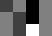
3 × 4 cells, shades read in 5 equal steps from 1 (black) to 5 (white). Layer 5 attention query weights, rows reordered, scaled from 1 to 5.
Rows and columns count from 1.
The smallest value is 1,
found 2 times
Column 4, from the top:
3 3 3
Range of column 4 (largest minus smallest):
0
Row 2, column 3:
1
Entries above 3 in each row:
0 0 1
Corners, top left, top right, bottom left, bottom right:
2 3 3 3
